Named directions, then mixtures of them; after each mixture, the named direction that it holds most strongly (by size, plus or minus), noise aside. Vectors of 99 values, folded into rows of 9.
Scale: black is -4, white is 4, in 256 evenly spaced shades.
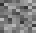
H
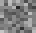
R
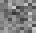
R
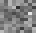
R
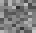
R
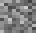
H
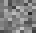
R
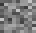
H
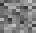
H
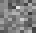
R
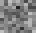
R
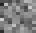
H
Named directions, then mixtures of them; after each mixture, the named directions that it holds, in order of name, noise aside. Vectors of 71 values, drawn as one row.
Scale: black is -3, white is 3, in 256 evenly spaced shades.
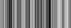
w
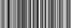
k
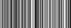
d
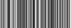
d, k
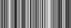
d, w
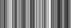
w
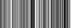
d, w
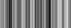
w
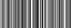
d, k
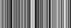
d, w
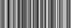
k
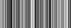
d, w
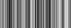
w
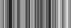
w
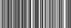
d, k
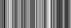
w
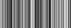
d, w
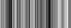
w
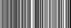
d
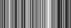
d, w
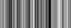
w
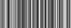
k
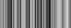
w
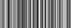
k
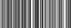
d, k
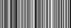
d, k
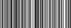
d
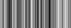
k, w
